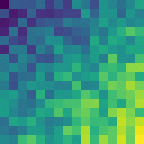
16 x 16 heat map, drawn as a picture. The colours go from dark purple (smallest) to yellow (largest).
The bottom right is the ninth with the highest average. The halves do not mirror each other. The top left is the ninth with the lowest average. The field climbs toward the bottom right. No regular stripes run through it.
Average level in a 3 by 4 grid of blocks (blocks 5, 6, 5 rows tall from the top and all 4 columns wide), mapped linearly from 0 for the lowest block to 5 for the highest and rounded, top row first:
0 1 2 3 / 1 2 3 4 / 2 3 4 5
